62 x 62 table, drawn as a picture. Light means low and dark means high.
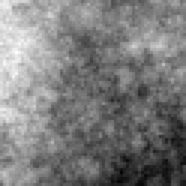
The ninth with the highest average is the bottom right. The field climbs toward the bottom right. Overall the values sit about 50% of the way up the scale. The ninth with the lowest average is the top left. There are no regular stripes.
